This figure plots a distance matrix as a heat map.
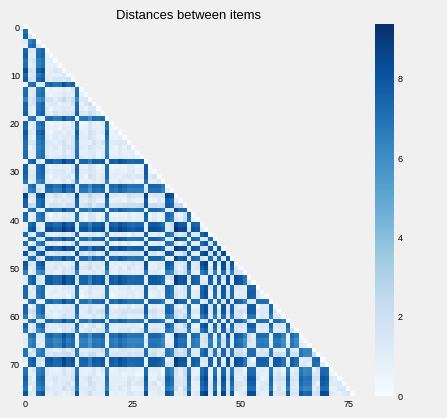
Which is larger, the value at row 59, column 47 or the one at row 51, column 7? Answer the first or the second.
the first
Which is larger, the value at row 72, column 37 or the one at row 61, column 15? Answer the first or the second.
the second
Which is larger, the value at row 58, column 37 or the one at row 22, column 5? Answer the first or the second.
the first
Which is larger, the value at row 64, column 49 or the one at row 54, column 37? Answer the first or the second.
the first
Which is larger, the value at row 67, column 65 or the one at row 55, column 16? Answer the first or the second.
the first
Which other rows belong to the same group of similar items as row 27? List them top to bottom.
1, 2, 5, 6, 7, 8, 9, 10, 11, 13, 14, 15, 16, 17, 18, 20, 21, 22, 23, 24, 25, 26, 29, 30, 31, 32, 35, 36, 37, 39, 40, 43, 45, 47, 49, 50, 51, 54, 55, 56, 58, 59, 60, 62, 63, 67, 68, 71, 72, 73, 74, 75, 76
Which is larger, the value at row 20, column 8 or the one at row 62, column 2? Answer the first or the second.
the second
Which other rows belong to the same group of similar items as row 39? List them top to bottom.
1, 2, 5, 6, 7, 8, 9, 10, 11, 13, 14, 15, 16, 17, 18, 20, 21, 22, 23, 24, 25, 26, 27, 29, 30, 31, 32, 35, 36, 37, 40, 43, 45, 47, 49, 50, 51, 54, 55, 56, 58, 59, 60, 62, 63, 67, 68, 71, 72, 73, 74, 75, 76
